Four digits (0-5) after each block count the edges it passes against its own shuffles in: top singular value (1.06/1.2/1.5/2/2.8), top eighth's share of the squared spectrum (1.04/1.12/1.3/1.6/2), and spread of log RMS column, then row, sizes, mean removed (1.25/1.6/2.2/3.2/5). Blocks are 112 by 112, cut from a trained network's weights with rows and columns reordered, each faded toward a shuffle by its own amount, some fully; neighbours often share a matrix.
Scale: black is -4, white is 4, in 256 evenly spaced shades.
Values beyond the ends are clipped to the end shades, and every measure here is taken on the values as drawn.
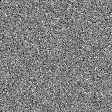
0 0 0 0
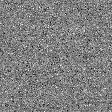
1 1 0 0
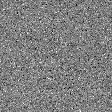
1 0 0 0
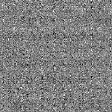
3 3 3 1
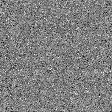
1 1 1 0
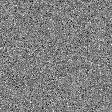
0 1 0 0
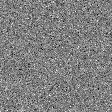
0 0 0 0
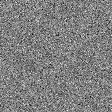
0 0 0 0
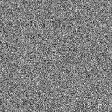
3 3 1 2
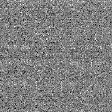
3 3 3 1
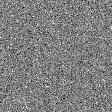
0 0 0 0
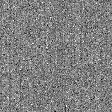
2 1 0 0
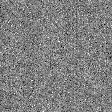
1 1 0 0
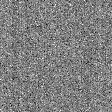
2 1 0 0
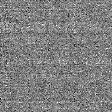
3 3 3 1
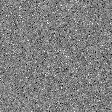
0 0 0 0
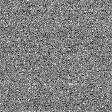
2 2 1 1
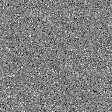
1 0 0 0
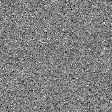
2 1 0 0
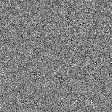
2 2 1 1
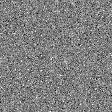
1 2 0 1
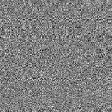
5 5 2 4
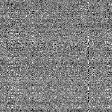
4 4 3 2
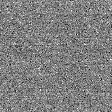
2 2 1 0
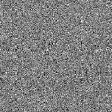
3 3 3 1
